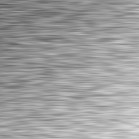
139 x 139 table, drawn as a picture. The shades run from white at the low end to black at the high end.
The halves do not mirror each other. Overall the values sit about 40% of the way up the scale. The field climbs toward the top left. Streaks run across, left to right. The ninth with the lowest average is the bottom right. The ninth with the highest average is the top left.
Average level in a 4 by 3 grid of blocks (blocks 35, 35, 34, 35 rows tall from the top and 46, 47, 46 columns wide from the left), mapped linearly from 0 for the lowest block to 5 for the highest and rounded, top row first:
543 | 432 | 321 | 210
